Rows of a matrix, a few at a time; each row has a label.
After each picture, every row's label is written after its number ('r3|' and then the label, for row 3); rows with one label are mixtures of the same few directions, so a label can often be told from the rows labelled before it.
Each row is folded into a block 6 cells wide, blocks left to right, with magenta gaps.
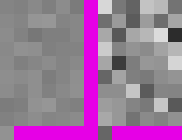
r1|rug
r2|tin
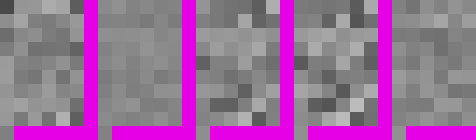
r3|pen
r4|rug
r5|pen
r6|pen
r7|rug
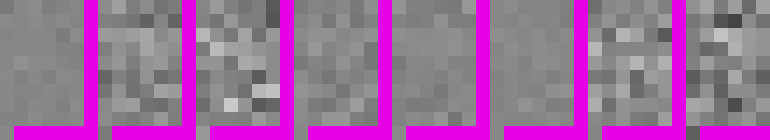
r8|tin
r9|rug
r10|rug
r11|pen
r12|pen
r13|rug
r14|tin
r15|rug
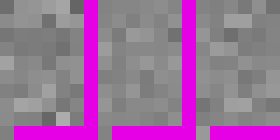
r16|pen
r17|tin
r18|rug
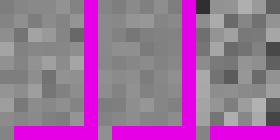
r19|tin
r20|rug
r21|pen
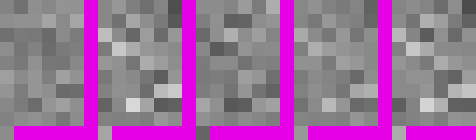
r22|rug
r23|rug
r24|rug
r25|rug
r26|rug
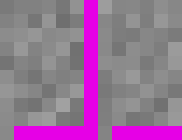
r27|pen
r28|pen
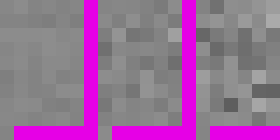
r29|rug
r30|tin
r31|rug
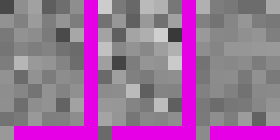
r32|tin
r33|tin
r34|pen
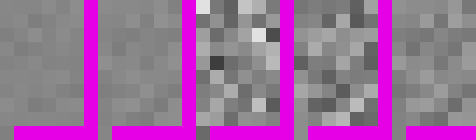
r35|rug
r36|pen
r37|tin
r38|pen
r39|pen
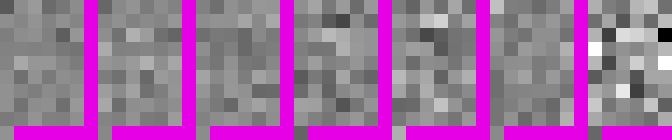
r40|tin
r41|tin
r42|rug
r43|rug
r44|rug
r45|pen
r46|tin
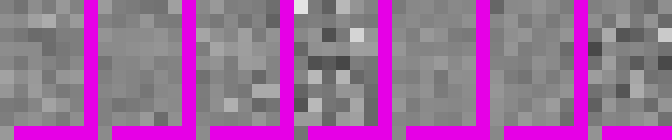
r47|rug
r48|pen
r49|rug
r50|tin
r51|tin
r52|pen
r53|tin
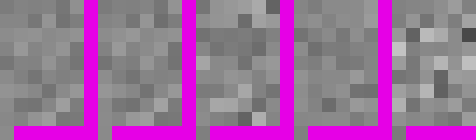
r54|pen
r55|pen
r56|pen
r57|rug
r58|tin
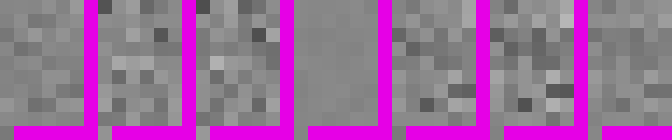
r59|rug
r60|tin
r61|tin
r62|pen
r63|rug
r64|rug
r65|rug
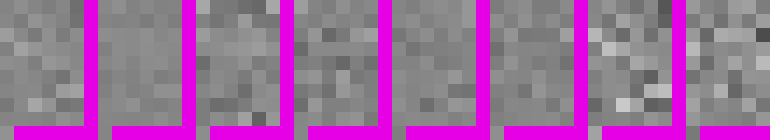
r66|rug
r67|rug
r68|pen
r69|tin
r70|rug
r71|tin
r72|rug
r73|tin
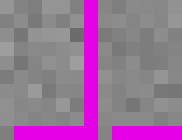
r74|tin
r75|rug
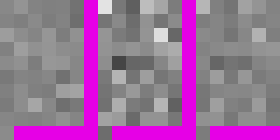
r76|rug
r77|tin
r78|tin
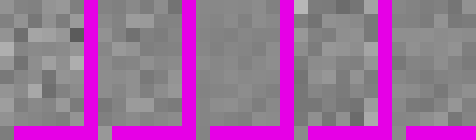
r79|tin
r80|rug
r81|pen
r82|pen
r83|pen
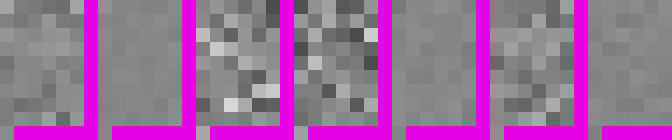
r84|pen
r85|pen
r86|rug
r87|tin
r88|pen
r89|pen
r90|rug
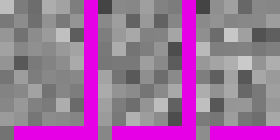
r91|tin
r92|pen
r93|tin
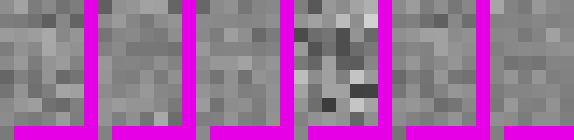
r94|rug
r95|pen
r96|tin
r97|rug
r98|rug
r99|tin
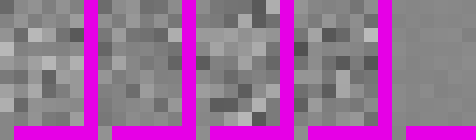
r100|tin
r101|tin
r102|pen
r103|tin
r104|tin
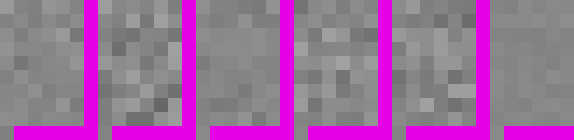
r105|tin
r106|pen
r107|pen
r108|tin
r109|rug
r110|rug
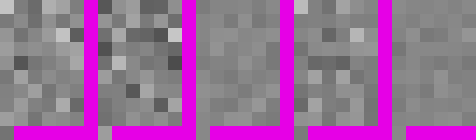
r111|tin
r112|tin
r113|pen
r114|tin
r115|tin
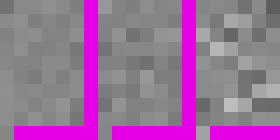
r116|pen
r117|tin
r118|rug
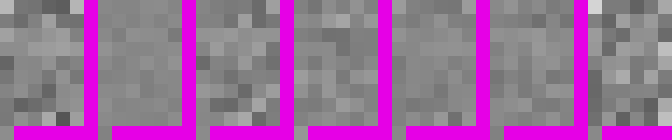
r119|pen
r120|tin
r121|pen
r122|rug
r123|pen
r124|rug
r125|pen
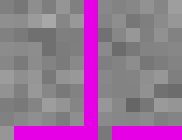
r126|rug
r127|rug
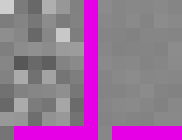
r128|tin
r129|pen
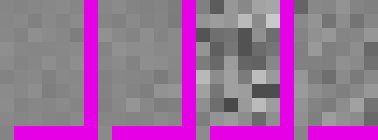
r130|tin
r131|rug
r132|rug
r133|pen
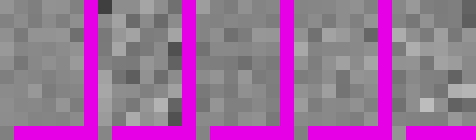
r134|tin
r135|pen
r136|tin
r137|tin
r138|rug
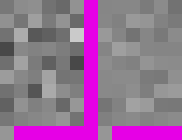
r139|tin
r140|rug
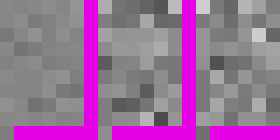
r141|rug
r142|pen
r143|tin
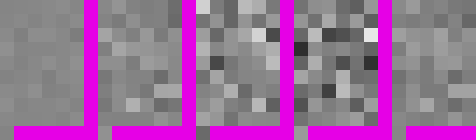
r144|tin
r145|rug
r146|tin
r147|tin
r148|rug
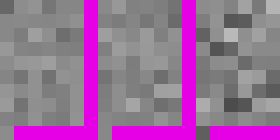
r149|tin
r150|rug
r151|rug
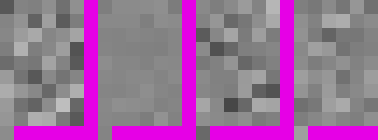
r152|pen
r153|pen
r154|rug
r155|rug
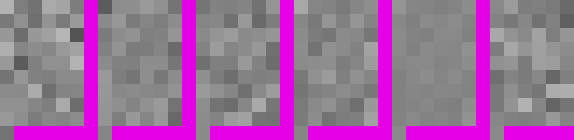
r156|tin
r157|pen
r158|pen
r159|pen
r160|pen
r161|rug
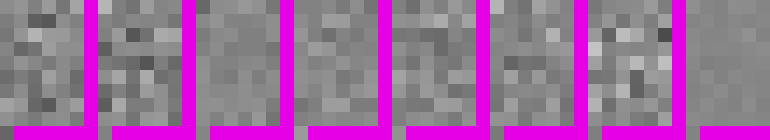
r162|rug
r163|tin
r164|pen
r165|rug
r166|rug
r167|tin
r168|tin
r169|tin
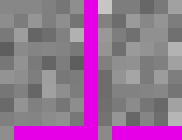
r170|tin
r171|pen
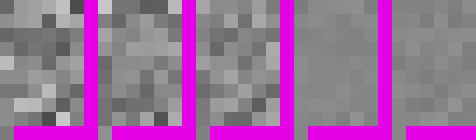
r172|pen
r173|pen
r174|pen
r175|pen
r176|pen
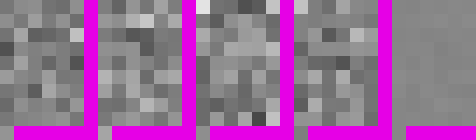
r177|tin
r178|rug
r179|pen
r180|tin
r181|rug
